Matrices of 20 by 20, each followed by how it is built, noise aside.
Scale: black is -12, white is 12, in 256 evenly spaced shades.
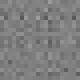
low rank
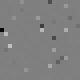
sparse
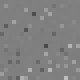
sparse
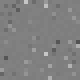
sparse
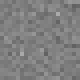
low rank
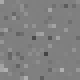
sparse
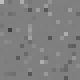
sparse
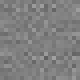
low rank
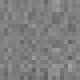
low rank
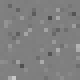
sparse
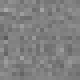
low rank
